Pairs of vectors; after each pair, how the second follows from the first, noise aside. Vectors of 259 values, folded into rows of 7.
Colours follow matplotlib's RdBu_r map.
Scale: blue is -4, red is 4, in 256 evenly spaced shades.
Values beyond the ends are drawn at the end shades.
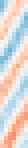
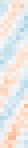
shrunk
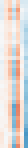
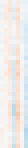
shrunk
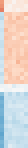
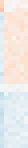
shrunk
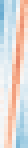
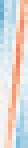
copied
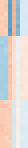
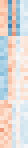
copied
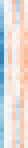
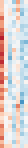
negated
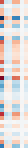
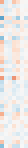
shrunk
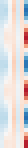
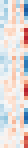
copied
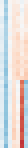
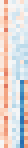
negated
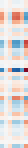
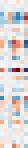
negated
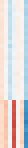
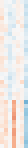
shrunk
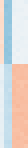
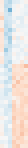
shrunk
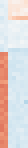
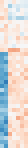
negated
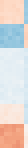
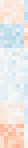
shrunk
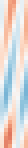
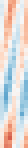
copied
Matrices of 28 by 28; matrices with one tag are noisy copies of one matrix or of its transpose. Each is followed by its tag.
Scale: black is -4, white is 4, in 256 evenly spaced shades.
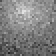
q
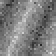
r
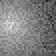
q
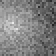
q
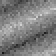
r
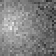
q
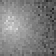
q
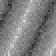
r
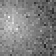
q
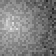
q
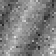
r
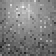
q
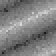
r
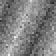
r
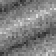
r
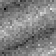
r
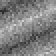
r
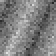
r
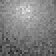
q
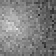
q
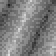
r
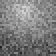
q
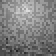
q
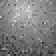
q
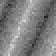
r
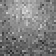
q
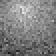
q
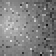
q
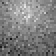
q
